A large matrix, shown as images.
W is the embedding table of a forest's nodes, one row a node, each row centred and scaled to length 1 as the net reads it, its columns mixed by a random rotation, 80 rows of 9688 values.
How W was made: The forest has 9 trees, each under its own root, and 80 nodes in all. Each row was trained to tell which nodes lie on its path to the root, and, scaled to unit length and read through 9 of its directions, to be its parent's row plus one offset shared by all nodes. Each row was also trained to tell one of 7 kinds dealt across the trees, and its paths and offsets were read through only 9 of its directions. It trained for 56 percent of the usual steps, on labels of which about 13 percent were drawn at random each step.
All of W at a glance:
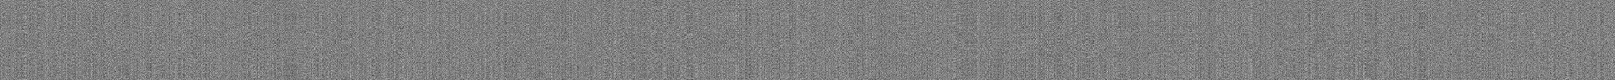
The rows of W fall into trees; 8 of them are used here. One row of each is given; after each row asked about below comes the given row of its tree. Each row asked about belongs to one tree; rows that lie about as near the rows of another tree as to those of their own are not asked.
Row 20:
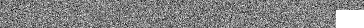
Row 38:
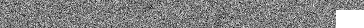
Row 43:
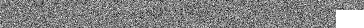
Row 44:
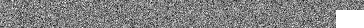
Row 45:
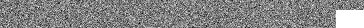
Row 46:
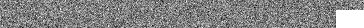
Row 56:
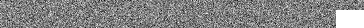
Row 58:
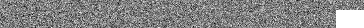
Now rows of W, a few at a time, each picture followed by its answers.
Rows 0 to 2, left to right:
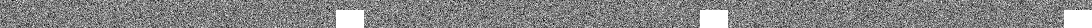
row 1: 56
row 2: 46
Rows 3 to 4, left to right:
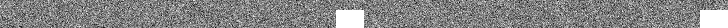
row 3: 38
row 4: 20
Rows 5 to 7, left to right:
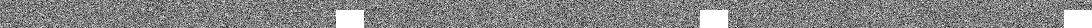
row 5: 43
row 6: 38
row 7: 38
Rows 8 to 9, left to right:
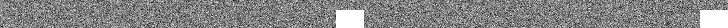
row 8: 44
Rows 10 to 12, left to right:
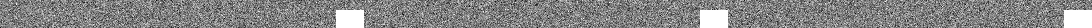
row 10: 20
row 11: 46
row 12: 56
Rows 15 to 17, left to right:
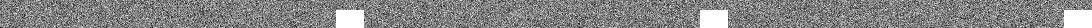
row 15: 38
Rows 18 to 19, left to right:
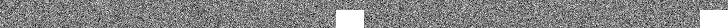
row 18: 38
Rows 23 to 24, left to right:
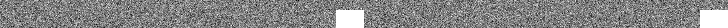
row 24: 56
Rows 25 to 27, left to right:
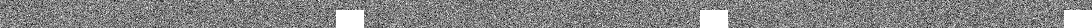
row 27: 56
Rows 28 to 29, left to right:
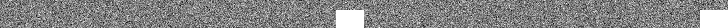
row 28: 56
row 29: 20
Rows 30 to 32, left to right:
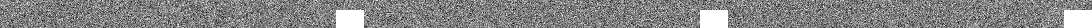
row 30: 38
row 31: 44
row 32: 38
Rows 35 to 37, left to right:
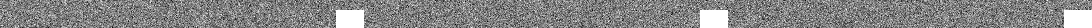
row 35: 20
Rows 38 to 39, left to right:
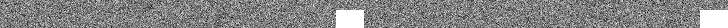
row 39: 56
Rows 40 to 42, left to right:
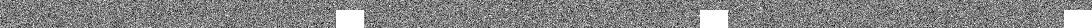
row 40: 43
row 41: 43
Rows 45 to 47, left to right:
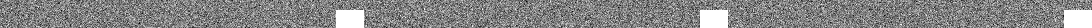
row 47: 44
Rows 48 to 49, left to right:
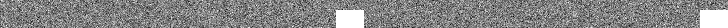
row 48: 44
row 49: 20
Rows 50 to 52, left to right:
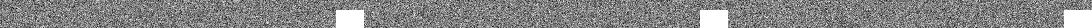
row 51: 56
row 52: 46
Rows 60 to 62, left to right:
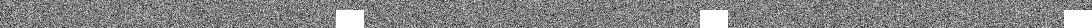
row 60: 38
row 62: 56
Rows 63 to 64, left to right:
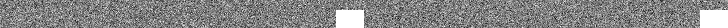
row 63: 46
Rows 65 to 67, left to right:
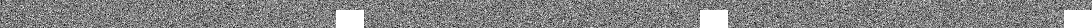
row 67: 46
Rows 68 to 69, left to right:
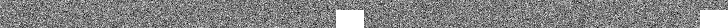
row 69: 38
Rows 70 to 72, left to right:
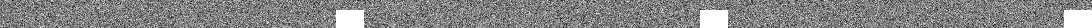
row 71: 56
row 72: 20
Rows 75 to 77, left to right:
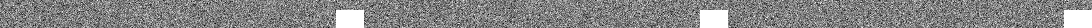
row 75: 38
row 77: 46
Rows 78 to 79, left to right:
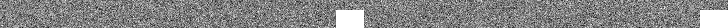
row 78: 20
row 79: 56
